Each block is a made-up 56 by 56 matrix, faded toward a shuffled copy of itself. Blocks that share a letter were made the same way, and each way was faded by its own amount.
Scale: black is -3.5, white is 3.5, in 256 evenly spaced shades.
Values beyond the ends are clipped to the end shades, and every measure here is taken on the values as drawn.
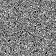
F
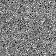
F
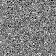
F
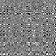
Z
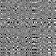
Z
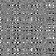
Z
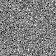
F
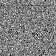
F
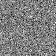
F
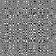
Z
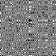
Z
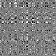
Z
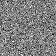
F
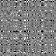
Z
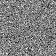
F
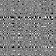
Z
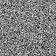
F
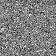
F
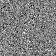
F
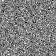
F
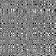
Z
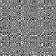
Z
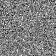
F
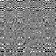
Z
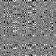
Z
